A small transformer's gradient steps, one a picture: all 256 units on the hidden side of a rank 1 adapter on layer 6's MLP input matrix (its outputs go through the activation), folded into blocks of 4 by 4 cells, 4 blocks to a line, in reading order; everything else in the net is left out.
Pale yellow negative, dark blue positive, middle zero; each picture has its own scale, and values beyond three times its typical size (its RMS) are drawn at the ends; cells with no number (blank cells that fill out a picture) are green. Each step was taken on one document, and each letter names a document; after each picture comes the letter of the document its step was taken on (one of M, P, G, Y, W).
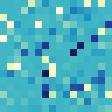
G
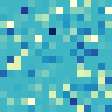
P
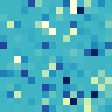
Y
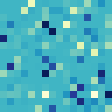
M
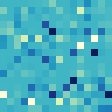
P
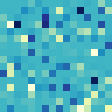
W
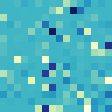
Y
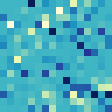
G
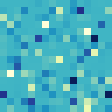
P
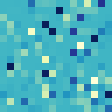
G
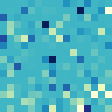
W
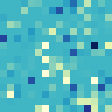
Y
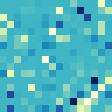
W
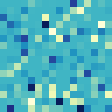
W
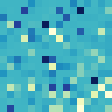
W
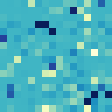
Y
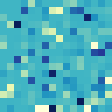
Y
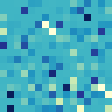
W
